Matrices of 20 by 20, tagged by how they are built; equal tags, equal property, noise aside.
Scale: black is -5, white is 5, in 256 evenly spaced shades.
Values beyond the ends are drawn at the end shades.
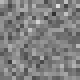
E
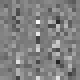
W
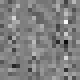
W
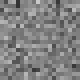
E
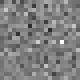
E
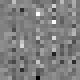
W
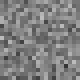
E
